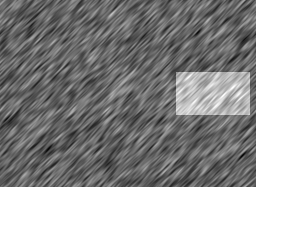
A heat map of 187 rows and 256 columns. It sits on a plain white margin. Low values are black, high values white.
The ninth with the highest average is the middle right. Overall the values sit about 40% of the way up the scale. Most values sit low, with a long tail of high ones. An odd patch, higher than its surroundings, sits in the middle right.
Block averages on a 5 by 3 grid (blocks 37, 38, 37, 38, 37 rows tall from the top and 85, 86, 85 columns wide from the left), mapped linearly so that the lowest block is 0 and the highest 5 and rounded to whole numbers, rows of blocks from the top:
0 0 0
0 0 0
0 1 5
0 0 1
0 0 0
